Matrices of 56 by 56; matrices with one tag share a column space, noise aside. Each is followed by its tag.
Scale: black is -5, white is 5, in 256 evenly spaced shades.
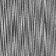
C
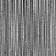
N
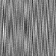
C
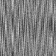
C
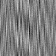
C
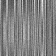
N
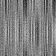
N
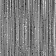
N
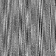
C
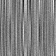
N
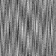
C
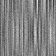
N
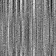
N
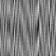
C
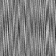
C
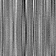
N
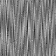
C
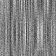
N
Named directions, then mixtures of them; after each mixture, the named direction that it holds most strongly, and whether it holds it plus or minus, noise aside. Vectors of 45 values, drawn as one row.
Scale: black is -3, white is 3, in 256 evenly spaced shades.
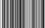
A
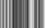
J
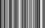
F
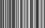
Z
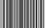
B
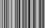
Z, minus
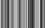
F, minus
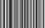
B, plus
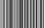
B, plus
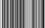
A, plus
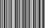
Z, minus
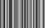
F, plus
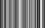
F, plus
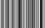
F, minus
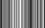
A, minus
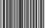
B, plus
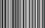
B, minus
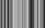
J, minus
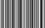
F, minus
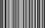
B, minus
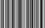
F, minus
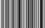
F, minus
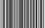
B, plus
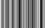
F, minus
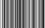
A, plus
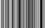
F, minus
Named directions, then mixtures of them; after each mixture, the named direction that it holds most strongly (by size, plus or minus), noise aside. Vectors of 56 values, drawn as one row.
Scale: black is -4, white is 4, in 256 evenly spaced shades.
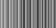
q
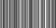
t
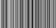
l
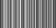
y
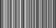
y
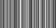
t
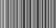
q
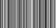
t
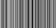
l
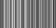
y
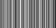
y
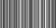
t
